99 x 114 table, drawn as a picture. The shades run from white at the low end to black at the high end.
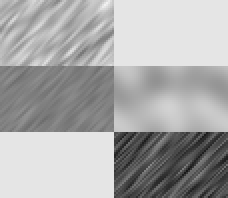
It is made of 3 by 2 panels. Panel 1,1: low, slanting up to the right. Panel 1,2: very low, flat. Panel 2,1: middling, slanting up to the right, faint in contrast. Panel 2,2: low, smooth. Panel 3,1: very low, flat. Panel 3,2: high, slanting up to the right.
